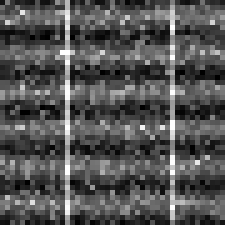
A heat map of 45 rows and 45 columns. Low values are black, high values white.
Average level on the scale: 30%. Stripes: horizontal, repeating 6 times. Odd lines: columns 14 and 35. Slope: none.
